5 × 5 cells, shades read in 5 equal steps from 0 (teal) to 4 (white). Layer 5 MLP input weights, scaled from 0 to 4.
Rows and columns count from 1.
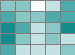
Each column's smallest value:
0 1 2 1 0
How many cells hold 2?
8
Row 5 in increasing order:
1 2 3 3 3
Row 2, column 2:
2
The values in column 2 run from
1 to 3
